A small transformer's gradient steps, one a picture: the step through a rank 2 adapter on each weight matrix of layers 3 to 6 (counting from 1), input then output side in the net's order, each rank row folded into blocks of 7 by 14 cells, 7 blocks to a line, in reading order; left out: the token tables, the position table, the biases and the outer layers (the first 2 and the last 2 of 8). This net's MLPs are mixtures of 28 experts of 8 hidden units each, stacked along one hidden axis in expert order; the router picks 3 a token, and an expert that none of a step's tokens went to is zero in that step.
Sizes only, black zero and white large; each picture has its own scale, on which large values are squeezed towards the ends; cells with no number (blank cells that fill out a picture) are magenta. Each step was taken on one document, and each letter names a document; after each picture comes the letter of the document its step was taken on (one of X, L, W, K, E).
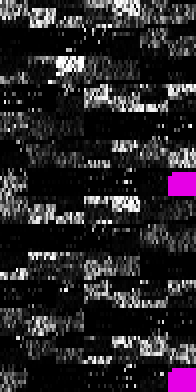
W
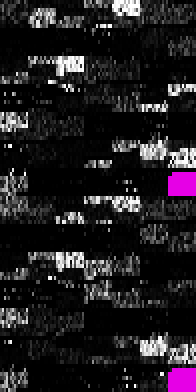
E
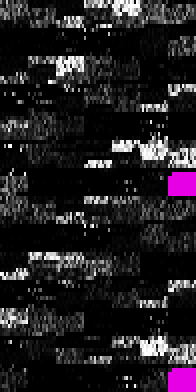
E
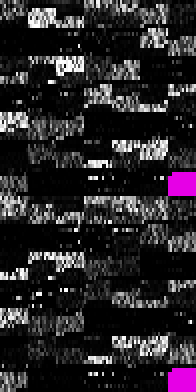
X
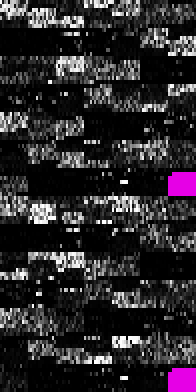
X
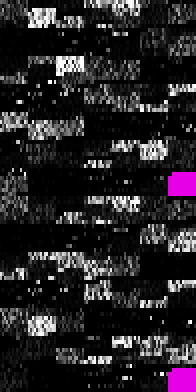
W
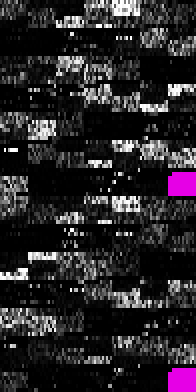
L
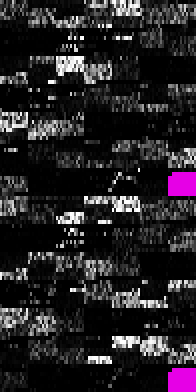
L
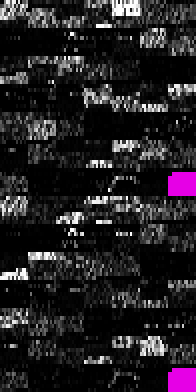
L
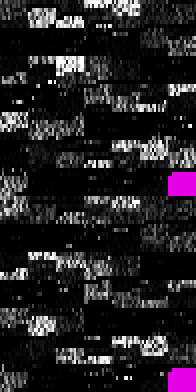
W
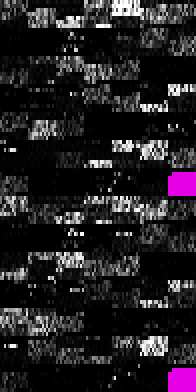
L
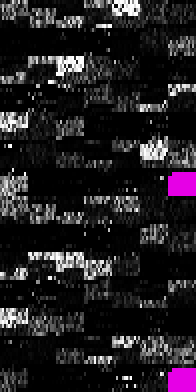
E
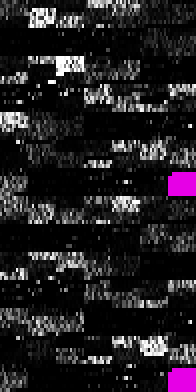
W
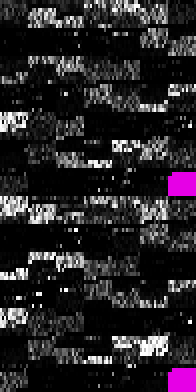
X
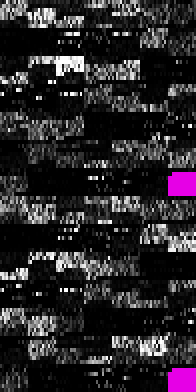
X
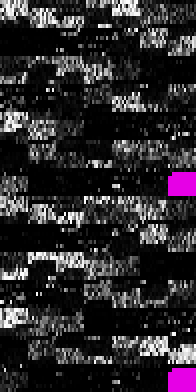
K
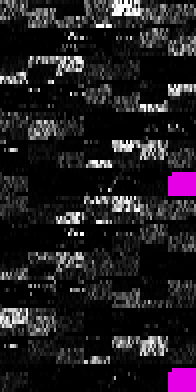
L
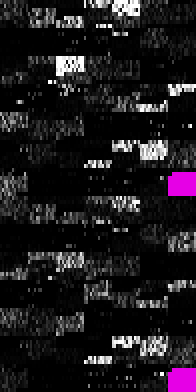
E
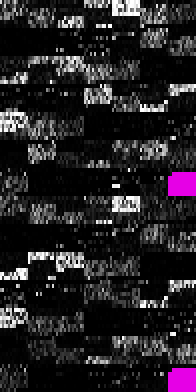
K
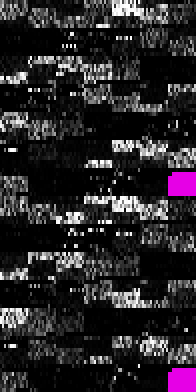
L
